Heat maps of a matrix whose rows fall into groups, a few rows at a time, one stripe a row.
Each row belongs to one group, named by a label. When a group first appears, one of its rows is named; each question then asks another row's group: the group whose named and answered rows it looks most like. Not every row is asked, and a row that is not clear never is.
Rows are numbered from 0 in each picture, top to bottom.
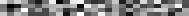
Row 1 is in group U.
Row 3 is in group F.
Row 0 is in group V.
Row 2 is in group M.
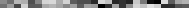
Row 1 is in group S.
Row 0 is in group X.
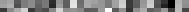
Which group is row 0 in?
F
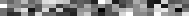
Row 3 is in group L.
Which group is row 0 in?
X
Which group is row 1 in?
V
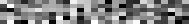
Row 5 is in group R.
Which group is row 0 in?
F
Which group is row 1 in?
S
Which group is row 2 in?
U
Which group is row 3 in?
F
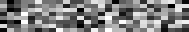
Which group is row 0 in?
U
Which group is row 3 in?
S
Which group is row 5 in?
L
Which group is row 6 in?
V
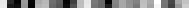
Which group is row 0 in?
L
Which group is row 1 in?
L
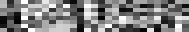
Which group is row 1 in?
U
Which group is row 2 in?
S
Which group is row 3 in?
U
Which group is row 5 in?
R
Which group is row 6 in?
X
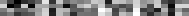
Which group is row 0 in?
R
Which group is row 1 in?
L
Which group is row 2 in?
X
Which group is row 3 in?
X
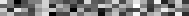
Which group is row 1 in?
X
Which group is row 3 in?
S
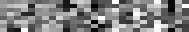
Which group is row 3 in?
S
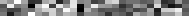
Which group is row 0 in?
V
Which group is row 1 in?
S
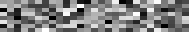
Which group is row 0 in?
S
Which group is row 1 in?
F
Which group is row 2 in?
R
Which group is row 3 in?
U
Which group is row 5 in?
F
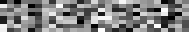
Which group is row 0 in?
R
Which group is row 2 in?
X
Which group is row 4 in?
R
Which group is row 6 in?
V
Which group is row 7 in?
X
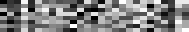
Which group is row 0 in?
L
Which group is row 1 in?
X
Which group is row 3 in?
R
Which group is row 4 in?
V
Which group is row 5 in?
X
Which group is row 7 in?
L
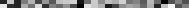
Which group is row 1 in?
U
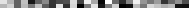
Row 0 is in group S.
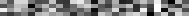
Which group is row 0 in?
V
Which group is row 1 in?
M
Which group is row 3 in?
X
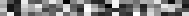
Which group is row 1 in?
U
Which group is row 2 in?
U
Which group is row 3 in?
S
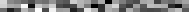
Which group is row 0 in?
F
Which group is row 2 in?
U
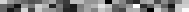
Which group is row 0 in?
F
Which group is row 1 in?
L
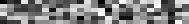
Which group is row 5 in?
X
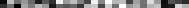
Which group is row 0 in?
R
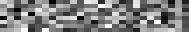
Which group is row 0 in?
S
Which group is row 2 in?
U
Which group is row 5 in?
V
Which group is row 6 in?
X
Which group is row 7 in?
M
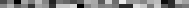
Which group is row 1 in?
S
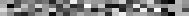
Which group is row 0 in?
F
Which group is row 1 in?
U
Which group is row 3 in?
F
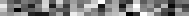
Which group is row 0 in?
R
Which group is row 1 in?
S
